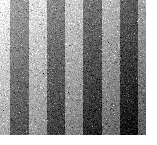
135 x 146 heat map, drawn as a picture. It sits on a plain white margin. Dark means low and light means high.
Ninth with the lowest average: bottom right. Ninth with the highest average: top left. Stripes: upright, repeating 4 times. Slope: up to the top left.
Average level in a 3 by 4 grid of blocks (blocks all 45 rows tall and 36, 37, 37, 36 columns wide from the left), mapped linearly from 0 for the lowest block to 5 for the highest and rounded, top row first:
5 4 3 2 | 4 3 2 1 | 3 2 1 0
